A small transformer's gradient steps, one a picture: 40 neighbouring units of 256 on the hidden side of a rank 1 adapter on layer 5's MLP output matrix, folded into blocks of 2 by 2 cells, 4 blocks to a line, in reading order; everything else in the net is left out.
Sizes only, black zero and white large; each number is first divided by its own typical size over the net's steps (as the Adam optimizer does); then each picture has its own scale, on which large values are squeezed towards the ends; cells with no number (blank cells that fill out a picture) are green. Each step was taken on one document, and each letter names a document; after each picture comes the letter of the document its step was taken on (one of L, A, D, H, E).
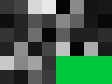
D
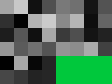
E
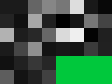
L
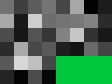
D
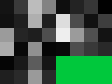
L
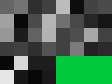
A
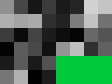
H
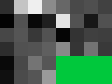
D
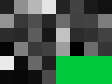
D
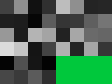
E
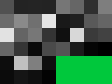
A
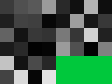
H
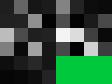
L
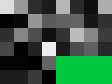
E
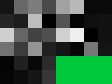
L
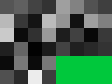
A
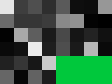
A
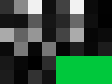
L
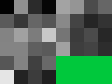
A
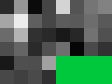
A
